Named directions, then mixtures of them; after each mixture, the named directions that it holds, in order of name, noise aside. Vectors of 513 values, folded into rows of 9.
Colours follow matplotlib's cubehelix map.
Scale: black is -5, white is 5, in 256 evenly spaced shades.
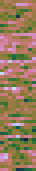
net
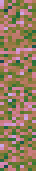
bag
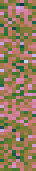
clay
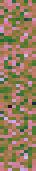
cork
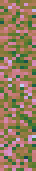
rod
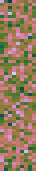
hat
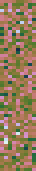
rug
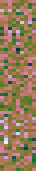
rug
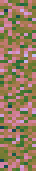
bag, clay, cork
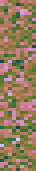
bag, clay, rod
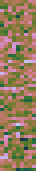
clay, net, rug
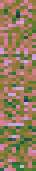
bag, hat, net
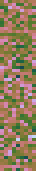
clay, rod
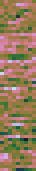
net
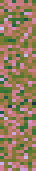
cork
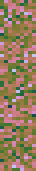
clay, cork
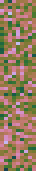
hat, rug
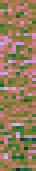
clay, net, rug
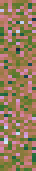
rug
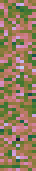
clay, rod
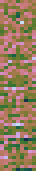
bag, net, rug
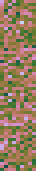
bag, rug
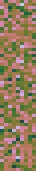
clay, cork, rod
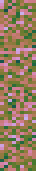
bag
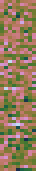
bag, net, rug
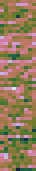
net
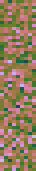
hat, rod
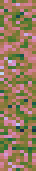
cork, net, rod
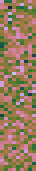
bag, clay, hat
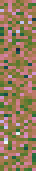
rug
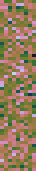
clay, hat
